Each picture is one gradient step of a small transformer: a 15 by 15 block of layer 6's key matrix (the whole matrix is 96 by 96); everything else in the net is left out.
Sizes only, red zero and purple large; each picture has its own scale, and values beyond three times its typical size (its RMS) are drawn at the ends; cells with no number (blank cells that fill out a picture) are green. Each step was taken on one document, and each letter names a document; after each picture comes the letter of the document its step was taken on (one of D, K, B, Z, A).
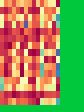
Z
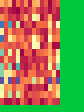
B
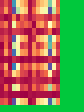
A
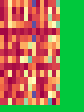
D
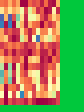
B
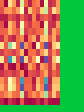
D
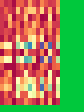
D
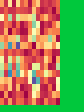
B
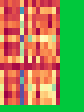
D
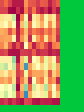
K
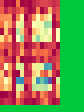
B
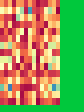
K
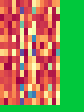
A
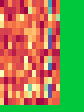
K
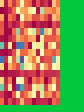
D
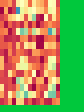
K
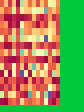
A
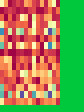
K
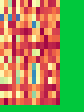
B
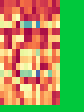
B
